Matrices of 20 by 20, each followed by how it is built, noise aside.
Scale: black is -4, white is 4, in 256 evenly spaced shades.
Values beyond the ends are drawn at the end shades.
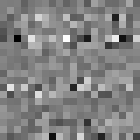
uneven rows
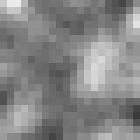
smooth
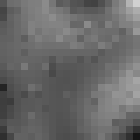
smooth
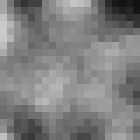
smooth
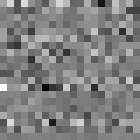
uneven rows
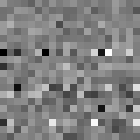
uneven rows
